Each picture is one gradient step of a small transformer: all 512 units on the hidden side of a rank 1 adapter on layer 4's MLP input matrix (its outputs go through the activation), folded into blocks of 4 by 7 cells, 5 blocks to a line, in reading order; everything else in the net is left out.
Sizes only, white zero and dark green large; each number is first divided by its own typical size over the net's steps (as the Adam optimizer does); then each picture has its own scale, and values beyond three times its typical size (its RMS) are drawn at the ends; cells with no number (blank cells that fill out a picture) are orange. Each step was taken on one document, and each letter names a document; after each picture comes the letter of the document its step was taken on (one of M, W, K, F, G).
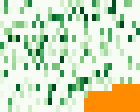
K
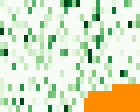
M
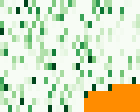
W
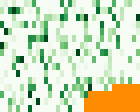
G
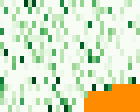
W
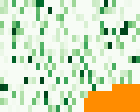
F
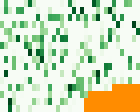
K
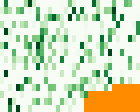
K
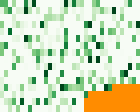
M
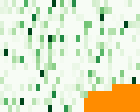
W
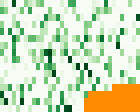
F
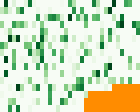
K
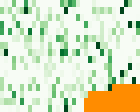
M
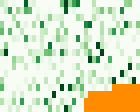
M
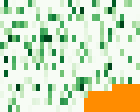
K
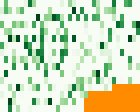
K
